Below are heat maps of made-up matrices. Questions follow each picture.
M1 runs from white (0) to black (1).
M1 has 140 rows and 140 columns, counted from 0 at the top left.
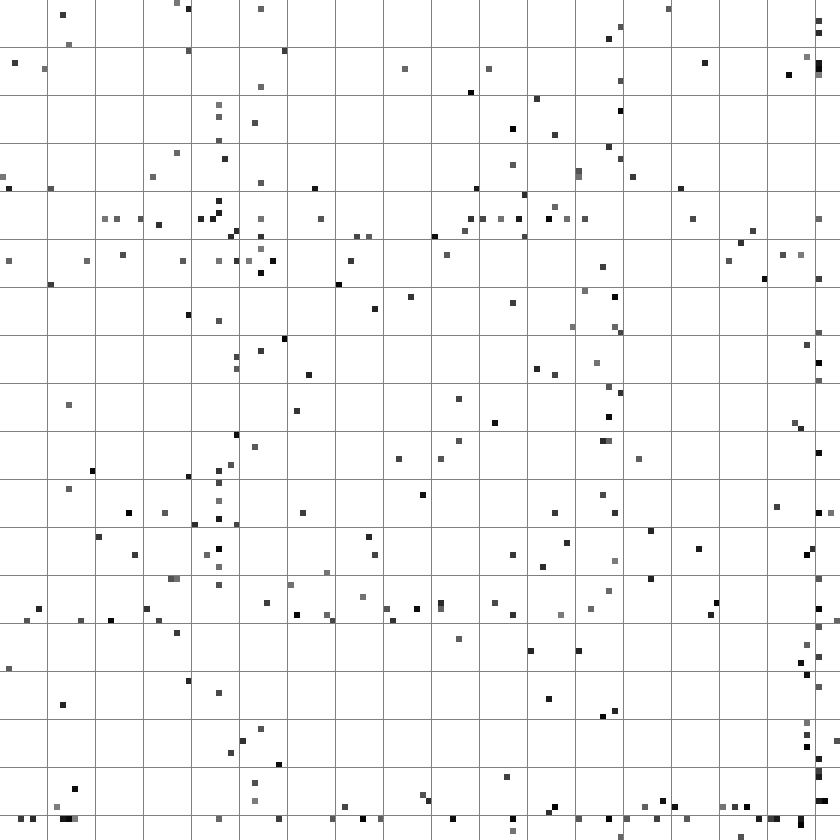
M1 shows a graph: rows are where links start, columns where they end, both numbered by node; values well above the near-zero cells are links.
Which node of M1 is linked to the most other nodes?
node 136
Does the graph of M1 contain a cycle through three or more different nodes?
no
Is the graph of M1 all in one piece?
yes
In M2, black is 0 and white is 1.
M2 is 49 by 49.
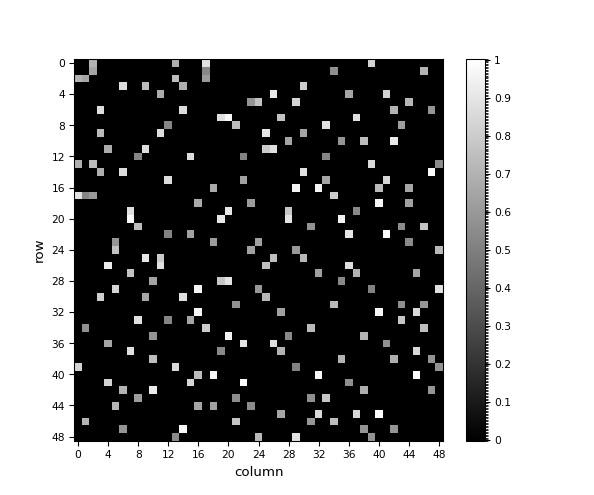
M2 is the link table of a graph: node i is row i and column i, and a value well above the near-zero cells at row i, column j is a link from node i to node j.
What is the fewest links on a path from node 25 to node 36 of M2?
2
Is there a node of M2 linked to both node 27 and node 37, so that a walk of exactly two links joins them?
yes
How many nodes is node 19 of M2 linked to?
4
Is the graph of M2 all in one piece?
yes
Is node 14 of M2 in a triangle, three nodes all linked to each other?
yes
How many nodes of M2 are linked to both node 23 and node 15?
0
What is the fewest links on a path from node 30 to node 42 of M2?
3
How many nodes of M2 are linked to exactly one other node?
0
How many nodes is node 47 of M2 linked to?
4
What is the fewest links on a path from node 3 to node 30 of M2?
1
